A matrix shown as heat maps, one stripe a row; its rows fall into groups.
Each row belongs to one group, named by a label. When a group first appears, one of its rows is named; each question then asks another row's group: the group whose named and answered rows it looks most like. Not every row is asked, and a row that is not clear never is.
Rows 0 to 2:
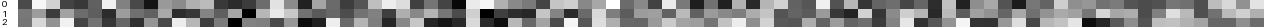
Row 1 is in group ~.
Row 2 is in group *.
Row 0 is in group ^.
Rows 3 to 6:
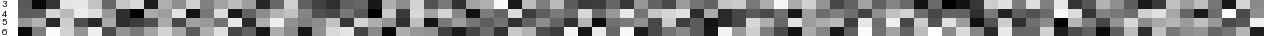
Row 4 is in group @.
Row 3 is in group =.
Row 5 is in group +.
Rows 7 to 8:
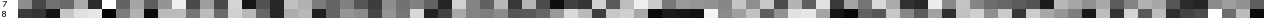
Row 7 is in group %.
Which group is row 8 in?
=
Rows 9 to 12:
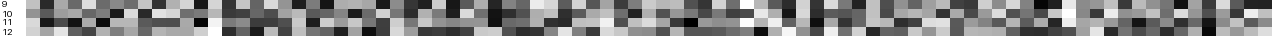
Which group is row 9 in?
%
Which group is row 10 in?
~
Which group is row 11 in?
%
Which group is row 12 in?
^
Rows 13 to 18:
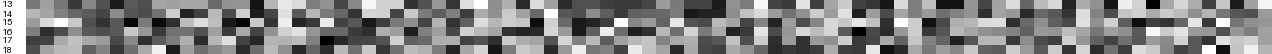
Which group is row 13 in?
+
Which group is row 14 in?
+
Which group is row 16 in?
~
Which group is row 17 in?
@
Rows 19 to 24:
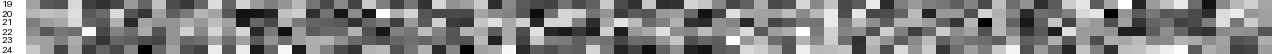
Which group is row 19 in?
~
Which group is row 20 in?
^
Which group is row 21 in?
^
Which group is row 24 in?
+
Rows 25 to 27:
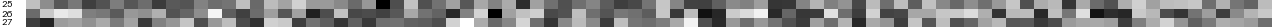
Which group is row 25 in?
+
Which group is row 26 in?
*
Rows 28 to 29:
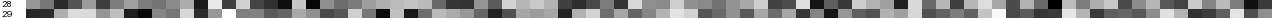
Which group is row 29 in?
@
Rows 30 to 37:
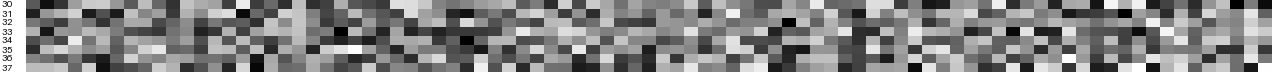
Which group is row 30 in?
=
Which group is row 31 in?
*
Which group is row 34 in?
=
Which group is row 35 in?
*
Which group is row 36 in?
~
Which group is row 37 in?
+
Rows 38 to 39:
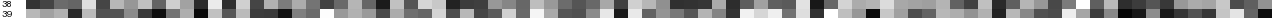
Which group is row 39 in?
%
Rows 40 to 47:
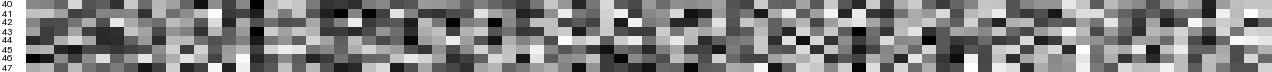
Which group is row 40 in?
~
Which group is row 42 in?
%
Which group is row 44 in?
@
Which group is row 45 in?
+
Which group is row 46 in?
=
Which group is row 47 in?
+
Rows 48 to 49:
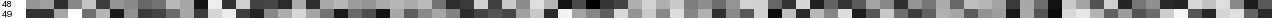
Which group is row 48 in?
%
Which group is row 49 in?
@
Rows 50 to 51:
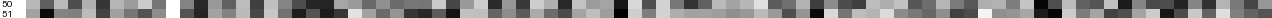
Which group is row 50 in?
%
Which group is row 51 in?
%
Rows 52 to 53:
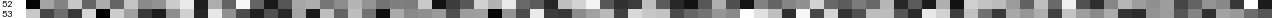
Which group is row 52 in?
=
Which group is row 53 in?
%
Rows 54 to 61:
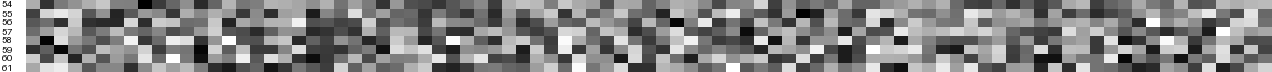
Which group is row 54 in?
@
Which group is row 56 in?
~
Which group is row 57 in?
^
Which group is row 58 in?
@
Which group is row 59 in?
=
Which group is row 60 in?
%
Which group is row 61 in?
*
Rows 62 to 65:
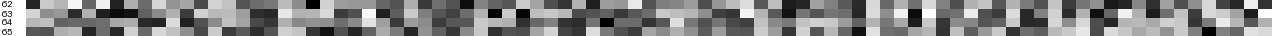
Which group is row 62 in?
*
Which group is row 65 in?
~
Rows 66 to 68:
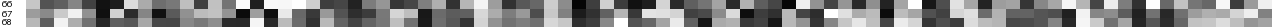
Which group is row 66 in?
~
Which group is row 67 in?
^
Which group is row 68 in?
^
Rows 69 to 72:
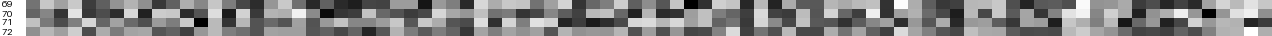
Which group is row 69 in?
^
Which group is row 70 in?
~
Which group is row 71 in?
%
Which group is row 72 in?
^
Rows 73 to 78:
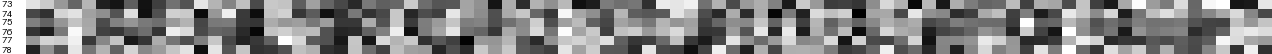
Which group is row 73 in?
+
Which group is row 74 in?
@
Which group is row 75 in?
@
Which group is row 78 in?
=
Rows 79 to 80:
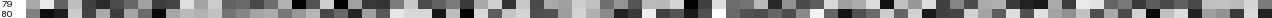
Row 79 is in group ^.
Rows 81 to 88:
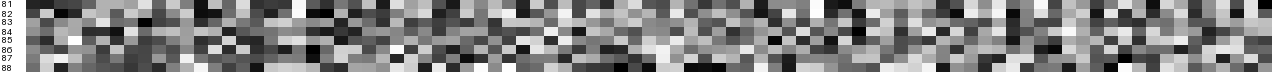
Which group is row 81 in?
=
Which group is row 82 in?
=
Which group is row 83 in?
@
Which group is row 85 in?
@
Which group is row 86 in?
%
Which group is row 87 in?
*
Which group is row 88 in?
+
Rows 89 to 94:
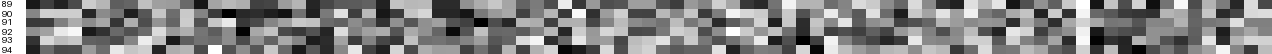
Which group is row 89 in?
=
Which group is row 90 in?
*
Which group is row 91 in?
@
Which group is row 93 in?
*
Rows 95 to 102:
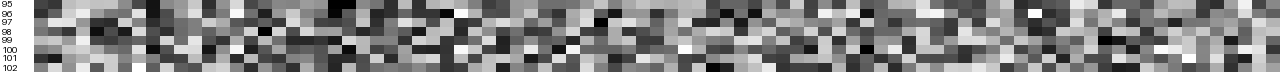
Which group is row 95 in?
@
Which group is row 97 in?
^
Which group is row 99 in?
*
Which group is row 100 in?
@
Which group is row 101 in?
=
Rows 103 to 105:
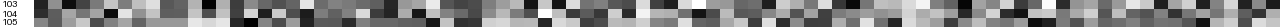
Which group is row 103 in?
=
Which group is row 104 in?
%
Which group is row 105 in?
^
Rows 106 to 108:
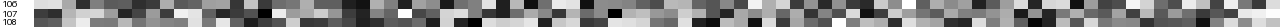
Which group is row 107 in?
@
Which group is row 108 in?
^
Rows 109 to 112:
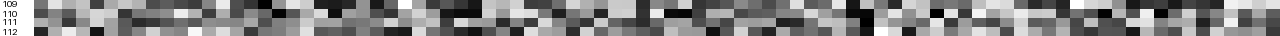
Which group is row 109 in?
^
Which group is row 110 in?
=
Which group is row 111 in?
+
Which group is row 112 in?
*
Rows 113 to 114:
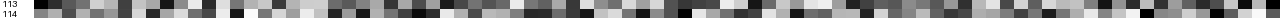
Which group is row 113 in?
=
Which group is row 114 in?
~
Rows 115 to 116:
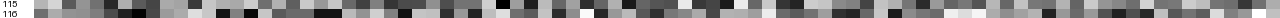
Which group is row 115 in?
+
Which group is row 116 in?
*
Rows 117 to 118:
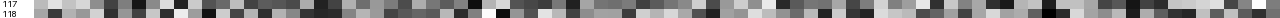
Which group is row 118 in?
%
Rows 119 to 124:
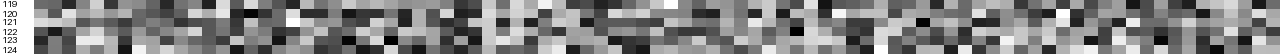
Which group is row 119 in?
%
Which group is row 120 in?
^
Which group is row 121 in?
+
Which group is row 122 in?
=
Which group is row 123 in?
=
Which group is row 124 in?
~
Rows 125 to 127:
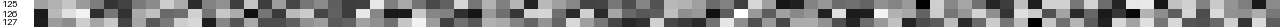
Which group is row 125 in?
+
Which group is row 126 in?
*
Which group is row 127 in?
=
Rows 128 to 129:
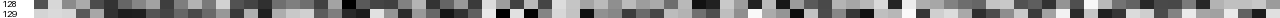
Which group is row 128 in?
^
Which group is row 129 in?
+
